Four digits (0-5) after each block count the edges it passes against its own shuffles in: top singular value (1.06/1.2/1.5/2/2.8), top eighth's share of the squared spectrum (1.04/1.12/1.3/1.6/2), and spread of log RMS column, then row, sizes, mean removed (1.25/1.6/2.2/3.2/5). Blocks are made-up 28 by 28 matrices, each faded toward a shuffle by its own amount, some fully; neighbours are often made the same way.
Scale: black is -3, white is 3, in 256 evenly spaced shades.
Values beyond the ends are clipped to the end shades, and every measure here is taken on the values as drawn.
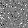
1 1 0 0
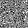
0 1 0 0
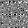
2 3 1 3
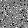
0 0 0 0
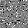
2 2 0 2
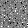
0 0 0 0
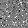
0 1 0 1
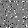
2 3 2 1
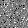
1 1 0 0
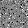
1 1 0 1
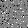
0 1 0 0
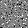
0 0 0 0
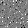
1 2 0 0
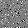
1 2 0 0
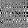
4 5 2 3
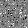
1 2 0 0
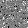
2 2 0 0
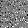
1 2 1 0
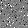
0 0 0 0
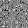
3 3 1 1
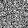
0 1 0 0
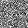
2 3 0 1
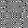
4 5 2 2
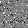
2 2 0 0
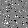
0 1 1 0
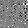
3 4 1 1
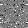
3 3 0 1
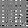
4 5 2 3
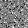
1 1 0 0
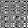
4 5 3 3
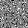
0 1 0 0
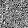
2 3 0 0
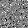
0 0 0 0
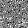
0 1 0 1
